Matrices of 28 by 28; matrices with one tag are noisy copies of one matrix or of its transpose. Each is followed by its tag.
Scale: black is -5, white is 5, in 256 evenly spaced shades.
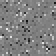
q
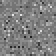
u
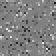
q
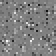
u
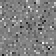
q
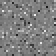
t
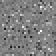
u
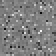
u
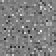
u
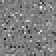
u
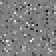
u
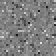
t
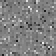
q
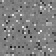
u
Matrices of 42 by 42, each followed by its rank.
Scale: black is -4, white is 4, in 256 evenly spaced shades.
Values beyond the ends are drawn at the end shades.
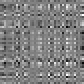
two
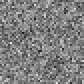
full rank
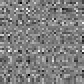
five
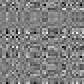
three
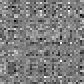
five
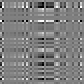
one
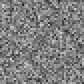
full rank
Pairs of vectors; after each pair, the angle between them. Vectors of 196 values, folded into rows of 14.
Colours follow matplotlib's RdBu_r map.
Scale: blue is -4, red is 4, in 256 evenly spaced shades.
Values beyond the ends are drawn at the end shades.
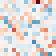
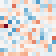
partly opposed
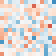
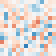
partly opposed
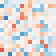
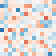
partly aligned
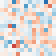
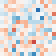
orthogonal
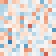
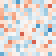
orthogonal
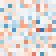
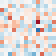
nearly opposite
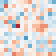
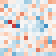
nearly opposite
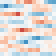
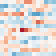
nearly parallel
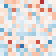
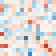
orthogonal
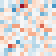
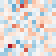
nearly parallel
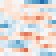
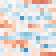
nearly opposite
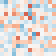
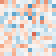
nearly opposite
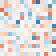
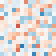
partly opposed
